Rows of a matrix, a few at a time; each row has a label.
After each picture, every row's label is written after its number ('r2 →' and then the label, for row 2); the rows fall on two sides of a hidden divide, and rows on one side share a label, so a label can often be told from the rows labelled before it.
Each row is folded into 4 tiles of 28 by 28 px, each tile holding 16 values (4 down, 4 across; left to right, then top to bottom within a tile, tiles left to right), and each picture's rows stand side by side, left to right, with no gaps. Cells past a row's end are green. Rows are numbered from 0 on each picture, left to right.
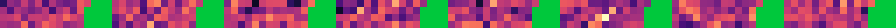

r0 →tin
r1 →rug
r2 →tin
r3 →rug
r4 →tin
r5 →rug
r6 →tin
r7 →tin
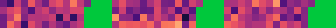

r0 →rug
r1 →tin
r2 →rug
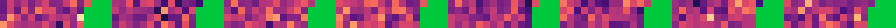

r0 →tin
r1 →rug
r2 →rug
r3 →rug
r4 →tin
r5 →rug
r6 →rug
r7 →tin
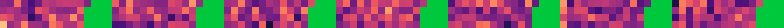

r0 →tin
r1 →rug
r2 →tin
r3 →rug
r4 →rug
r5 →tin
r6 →tin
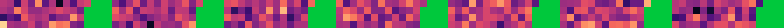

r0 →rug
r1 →tin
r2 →tin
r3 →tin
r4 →rug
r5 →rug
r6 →tin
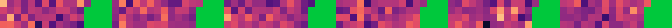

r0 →rug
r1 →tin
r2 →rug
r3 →tin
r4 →tin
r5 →tin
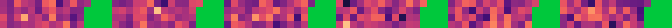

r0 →tin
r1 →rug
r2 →rug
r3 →rug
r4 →tin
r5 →rug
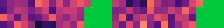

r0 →tin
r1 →rug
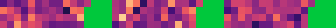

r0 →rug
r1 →tin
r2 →tin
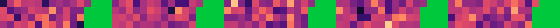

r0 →rug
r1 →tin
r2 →rug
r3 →tin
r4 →tin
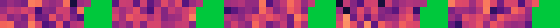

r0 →rug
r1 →rug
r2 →rug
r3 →rug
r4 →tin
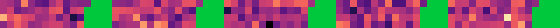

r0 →tin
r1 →rug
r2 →rug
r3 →rug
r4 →tin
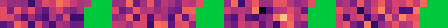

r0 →tin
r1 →rug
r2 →tin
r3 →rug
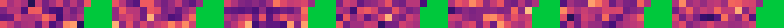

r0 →rug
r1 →rug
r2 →tin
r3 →rug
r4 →tin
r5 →rug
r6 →tin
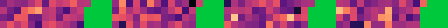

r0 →rug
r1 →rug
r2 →tin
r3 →rug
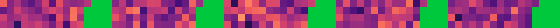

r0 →tin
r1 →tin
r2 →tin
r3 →tin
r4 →rug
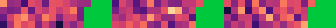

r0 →rug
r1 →rug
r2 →tin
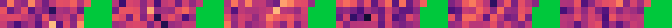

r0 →tin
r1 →tin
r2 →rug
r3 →tin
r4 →rug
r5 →tin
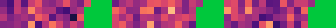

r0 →rug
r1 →rug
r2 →tin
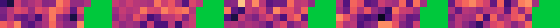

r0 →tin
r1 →tin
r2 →rug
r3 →tin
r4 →tin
